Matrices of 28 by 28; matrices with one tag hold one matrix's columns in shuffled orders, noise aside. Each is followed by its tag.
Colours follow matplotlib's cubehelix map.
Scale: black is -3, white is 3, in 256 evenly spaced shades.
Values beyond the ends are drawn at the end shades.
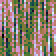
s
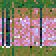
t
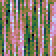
s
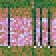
t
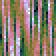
s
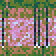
t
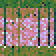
t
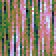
s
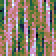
s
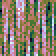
s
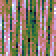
s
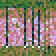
t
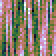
s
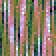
s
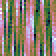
s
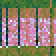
t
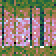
t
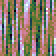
s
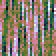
s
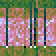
t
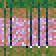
t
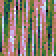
s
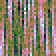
s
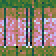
t
